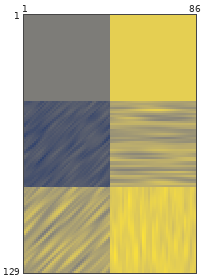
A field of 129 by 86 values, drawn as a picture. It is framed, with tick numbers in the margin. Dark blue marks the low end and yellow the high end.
The table splits into 3 rows of 2 panels. Panel 1,1: middling, flat. Panel 1,2: very high, flat. Panel 2,1: low, slanting up to the right, faint in contrast. Panel 2,2: high, streaked across. Panel 3,1: high, slanting up to the right. Panel 3,2: very high, streaked downward, faint in contrast.
